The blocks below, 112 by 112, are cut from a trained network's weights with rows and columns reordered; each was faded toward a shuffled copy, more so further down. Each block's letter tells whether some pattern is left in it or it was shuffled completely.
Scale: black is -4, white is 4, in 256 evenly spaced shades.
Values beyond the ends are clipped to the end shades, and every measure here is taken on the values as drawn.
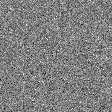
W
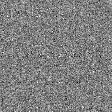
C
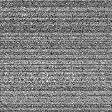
C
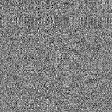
C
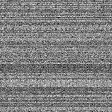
C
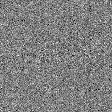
C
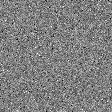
W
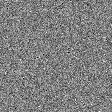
W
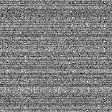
C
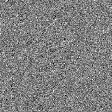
C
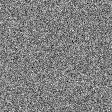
W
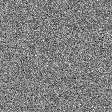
W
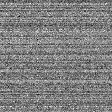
C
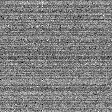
C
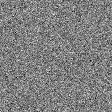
W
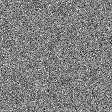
W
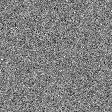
W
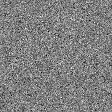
W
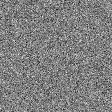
W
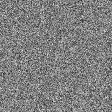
W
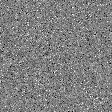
W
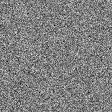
W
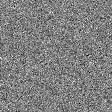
W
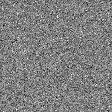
C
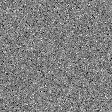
W
